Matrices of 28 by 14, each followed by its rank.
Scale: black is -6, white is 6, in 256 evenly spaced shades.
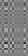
one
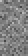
full rank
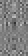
three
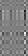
one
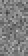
full rank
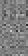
three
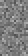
full rank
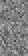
full rank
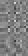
three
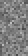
full rank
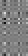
one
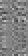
three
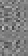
three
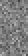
full rank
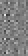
three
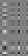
one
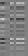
one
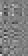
three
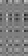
one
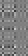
one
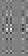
one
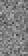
full rank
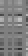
one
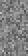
full rank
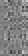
three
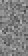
full rank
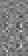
three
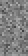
full rank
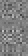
three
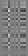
one
